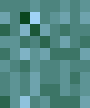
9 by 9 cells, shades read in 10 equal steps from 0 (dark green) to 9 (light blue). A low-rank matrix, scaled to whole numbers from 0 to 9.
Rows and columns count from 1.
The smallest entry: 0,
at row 2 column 3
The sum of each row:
39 44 35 36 41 38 40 39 39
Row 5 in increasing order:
3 3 3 3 5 5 6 6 7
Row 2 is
6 4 0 9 4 5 6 4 6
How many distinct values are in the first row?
2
